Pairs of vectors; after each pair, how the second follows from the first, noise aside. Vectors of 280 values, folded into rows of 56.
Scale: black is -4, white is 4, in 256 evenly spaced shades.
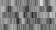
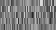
sign-scrambled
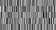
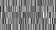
negated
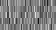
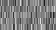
wrapped around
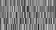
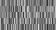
negated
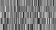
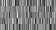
wrapped around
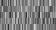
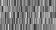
negated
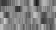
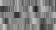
wrapped around
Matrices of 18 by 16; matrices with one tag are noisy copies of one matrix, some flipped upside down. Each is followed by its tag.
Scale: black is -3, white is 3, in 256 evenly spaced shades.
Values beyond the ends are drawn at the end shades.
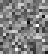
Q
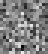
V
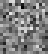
V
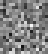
V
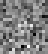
V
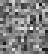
V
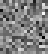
Q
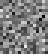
Q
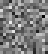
Q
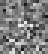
V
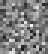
V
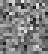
V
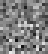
V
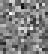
V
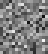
Q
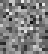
V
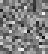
Q
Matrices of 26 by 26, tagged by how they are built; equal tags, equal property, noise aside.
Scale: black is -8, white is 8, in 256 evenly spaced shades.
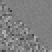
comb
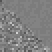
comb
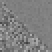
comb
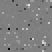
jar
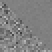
comb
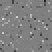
jar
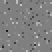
jar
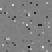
jar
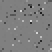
jar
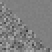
comb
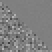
comb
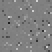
jar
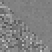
comb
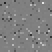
jar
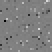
jar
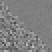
comb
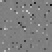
jar
